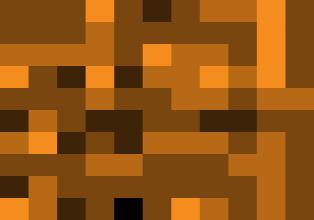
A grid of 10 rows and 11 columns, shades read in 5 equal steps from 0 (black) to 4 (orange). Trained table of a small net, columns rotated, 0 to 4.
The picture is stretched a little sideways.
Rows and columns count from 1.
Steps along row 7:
up down up down up same same down up down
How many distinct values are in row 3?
3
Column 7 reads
2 2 3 3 3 2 3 2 2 4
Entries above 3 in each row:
2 1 2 4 0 0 1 0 0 2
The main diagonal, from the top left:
2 2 3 4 2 2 3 2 2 3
